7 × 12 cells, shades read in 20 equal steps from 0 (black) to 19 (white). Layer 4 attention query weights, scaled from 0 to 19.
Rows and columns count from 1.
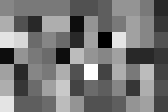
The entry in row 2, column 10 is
12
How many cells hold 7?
6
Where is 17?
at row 3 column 1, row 3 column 9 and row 7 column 1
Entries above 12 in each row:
0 3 3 1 4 3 2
